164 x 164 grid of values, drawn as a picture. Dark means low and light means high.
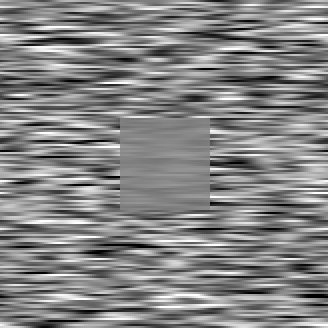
The histogram is bell-shaped. On average the colour sits 50% of the way up the scale. In the centre lies a patch that is calmer than the rest. The grain runs across in streaks.
